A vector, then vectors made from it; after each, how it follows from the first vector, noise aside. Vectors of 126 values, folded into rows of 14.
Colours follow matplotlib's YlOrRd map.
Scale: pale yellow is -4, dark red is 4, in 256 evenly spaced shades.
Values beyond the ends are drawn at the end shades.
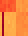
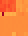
partly zeroed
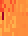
partly zeroed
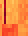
wrapped around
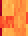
wrapped around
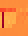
partly zeroed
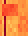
wrapped around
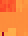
partly zeroed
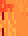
partly zeroed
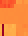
partly zeroed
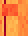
wrapped around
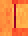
wrapped around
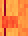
wrapped around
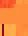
partly zeroed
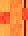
wrapped around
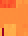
partly zeroed
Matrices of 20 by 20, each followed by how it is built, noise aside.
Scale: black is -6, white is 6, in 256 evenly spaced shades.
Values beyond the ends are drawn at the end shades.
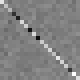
diagonal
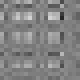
low rank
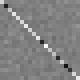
diagonal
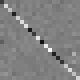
diagonal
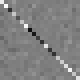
diagonal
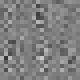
low rank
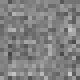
low rank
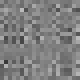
low rank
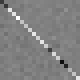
diagonal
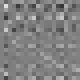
low rank
